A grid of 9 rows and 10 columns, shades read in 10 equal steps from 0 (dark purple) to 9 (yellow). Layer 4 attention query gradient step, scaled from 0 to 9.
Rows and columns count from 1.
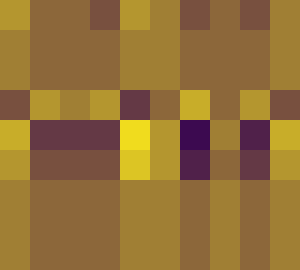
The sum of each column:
47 35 34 34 50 46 31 40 32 46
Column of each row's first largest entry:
1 1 1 7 5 5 1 1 1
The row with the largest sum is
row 4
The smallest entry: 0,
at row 5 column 7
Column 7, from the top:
3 4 4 7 0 1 4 4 4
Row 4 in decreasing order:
7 6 6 6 5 4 4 3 3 2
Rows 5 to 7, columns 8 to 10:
5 1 7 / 4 2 6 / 5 4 5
